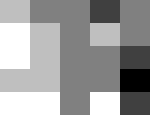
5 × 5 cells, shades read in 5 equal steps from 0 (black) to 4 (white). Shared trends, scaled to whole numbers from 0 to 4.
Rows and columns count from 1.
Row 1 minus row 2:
-1 -1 0 -2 0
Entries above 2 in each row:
1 3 2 2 3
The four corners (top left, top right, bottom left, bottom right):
3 2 4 1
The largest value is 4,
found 5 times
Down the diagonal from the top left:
3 3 2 2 1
